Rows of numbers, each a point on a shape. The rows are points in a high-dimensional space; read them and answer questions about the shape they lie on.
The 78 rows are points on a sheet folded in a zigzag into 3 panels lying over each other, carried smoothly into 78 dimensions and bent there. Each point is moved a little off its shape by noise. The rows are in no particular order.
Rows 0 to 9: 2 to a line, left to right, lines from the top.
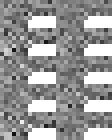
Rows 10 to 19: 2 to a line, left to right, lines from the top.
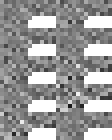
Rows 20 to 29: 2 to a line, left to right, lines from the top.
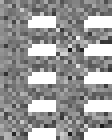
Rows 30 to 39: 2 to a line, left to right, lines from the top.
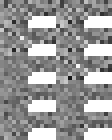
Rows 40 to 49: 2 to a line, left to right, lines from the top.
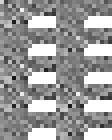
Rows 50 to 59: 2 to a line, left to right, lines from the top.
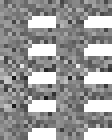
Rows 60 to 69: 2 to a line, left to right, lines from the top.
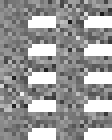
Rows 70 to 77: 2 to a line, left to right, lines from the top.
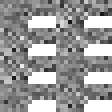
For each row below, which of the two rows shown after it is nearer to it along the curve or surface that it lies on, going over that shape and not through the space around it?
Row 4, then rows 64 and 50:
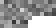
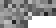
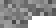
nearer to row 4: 50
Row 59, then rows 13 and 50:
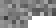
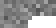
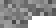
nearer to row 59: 50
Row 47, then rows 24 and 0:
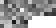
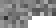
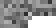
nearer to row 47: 24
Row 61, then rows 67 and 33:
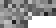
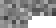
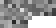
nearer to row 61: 33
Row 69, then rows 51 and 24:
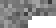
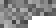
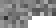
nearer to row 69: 51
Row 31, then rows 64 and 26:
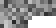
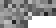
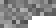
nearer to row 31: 26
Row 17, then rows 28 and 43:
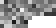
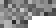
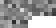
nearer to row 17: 28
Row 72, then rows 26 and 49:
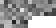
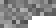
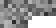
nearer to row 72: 49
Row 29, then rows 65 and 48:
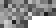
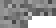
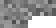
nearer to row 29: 48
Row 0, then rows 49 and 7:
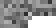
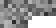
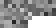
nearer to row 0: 7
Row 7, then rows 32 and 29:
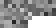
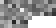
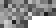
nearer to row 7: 32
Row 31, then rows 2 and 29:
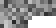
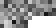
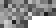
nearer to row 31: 2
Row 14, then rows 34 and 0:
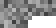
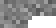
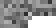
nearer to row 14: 34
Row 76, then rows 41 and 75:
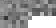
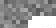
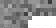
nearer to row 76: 75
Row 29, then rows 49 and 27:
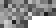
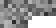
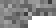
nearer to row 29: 49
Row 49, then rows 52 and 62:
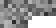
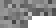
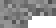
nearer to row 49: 62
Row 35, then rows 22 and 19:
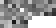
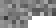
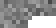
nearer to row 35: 22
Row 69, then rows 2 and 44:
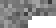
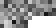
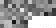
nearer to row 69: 2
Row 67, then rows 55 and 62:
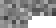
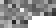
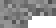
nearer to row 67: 55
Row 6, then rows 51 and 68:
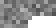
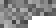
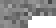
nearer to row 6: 51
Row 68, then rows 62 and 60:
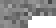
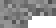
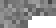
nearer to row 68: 62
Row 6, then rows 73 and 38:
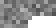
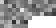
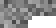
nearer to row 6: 38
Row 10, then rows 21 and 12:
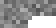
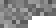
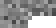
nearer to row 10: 21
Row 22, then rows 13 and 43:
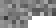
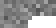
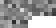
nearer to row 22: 43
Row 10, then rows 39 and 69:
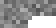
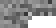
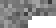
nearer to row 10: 69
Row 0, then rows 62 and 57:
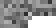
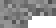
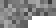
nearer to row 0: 62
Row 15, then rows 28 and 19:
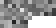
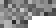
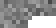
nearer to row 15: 28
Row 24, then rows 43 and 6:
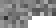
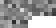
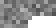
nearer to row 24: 43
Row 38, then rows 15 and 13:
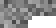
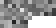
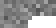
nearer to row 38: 13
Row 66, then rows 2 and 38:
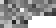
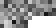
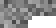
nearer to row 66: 2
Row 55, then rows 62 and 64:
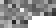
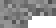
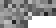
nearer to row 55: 64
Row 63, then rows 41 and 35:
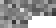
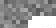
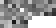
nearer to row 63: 35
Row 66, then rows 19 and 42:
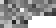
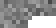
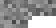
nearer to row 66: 42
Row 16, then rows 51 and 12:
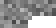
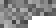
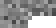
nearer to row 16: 12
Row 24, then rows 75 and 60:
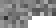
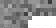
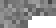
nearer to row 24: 75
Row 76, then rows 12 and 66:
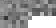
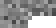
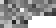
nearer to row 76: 12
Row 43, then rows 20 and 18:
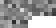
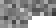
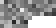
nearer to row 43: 20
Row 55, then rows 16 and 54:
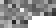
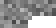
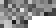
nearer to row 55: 16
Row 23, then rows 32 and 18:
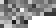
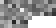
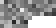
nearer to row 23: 18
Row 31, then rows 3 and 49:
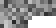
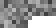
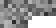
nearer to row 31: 3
